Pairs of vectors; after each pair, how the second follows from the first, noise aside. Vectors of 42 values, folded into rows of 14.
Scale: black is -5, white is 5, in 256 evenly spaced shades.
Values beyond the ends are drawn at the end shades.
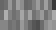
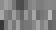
reversed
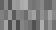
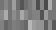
reversed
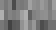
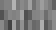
sign-scrambled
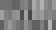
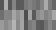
reversed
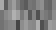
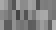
reversed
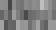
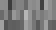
sign-scrambled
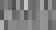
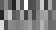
scaled up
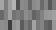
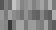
sign-scrambled
